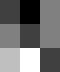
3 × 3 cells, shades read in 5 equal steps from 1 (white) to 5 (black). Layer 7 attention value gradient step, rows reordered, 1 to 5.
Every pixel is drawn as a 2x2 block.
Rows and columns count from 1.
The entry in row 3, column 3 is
4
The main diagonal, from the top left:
4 4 4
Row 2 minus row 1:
-1 -1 0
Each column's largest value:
4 5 4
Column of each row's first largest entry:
2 2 3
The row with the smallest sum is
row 3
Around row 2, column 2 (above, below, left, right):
5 1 3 3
